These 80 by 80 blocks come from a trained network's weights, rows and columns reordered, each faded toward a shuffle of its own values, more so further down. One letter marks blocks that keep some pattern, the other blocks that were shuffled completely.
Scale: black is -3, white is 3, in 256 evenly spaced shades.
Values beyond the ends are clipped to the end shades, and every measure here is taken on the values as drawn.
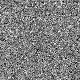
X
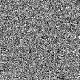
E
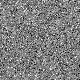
X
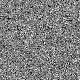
X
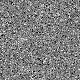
X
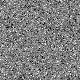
X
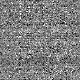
E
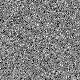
X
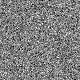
X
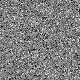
X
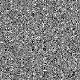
E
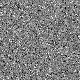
X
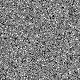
X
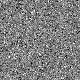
X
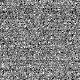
E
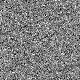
X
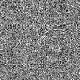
E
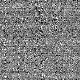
E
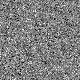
X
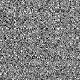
E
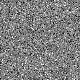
X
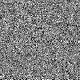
E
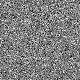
X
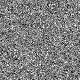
E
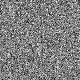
X
